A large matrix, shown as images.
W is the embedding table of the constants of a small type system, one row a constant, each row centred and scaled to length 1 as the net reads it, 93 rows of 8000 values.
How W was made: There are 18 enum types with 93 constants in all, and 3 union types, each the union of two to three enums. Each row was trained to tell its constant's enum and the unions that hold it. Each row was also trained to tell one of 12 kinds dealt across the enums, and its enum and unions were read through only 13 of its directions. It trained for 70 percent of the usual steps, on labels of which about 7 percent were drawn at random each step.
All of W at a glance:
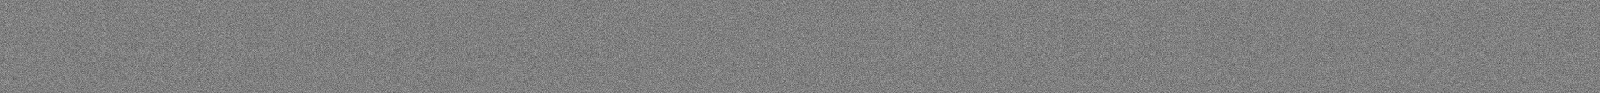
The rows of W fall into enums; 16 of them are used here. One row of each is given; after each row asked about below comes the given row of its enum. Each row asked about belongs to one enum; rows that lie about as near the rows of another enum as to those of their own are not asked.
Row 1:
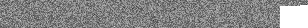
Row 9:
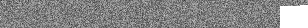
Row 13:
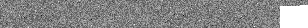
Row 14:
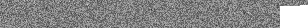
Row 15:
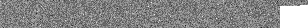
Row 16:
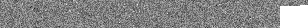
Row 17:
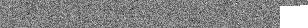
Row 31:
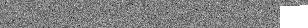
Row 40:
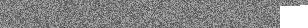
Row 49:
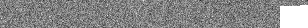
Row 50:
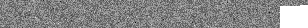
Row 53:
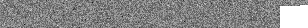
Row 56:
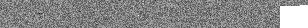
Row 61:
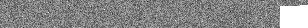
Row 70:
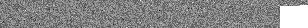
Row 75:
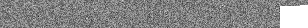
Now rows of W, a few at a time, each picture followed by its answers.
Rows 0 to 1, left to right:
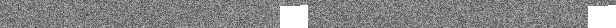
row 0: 31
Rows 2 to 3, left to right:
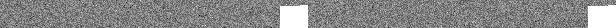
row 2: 70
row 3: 16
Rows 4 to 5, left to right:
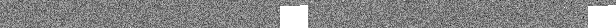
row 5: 56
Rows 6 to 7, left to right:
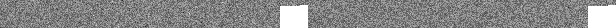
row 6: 50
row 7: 40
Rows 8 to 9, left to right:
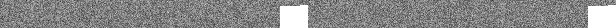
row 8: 16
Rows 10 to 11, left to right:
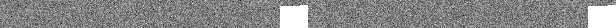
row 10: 70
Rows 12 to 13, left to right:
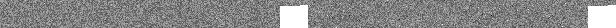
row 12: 53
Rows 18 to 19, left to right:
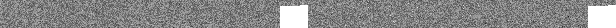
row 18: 49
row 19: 1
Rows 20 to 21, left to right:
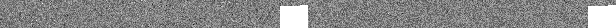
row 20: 40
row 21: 50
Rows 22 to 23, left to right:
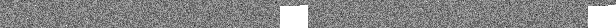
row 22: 14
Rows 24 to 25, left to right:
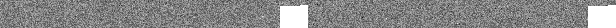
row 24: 49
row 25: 50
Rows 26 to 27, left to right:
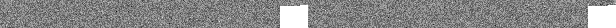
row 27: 70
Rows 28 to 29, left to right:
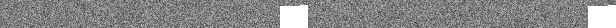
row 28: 61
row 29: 70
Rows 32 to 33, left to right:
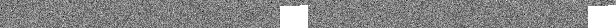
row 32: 14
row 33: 1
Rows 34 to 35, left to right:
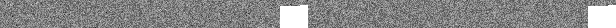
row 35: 50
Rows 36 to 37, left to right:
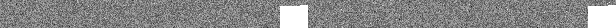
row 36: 15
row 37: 70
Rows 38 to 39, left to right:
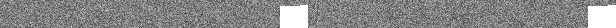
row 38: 1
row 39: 56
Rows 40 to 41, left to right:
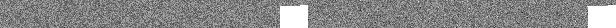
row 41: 14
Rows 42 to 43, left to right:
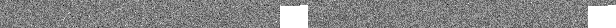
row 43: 13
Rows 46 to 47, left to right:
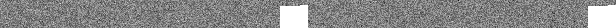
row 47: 56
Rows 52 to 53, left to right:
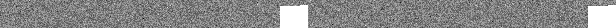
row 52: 14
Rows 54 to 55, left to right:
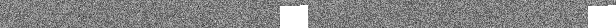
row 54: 53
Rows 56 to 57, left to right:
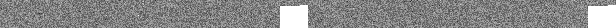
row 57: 31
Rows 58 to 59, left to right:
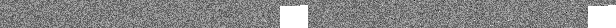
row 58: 40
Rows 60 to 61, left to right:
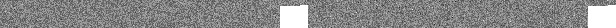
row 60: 40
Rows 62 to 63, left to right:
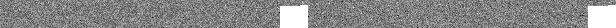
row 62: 53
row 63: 13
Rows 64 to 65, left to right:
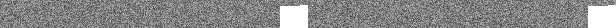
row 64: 16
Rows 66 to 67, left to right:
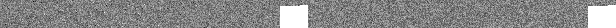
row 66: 13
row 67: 56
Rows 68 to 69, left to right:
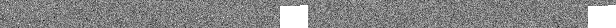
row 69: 56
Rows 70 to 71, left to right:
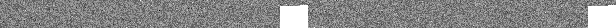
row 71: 14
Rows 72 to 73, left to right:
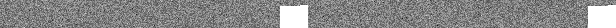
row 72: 1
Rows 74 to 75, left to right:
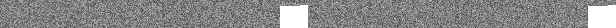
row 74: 1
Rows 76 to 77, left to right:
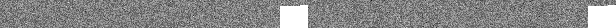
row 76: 40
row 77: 61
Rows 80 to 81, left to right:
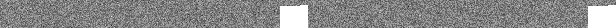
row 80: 17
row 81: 17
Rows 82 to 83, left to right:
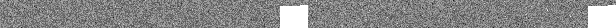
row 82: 53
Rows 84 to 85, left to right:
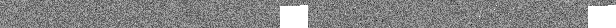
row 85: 13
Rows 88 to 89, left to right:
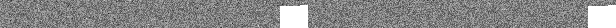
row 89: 16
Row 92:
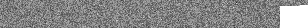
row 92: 53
